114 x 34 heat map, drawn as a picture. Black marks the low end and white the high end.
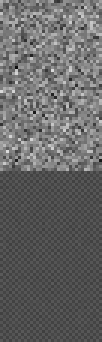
The table splits into 2 rows of 1 panel. Panel 1,1: middling, fine-grained, strong in contrast. Panel 2,1: low, checkered, faint in contrast.
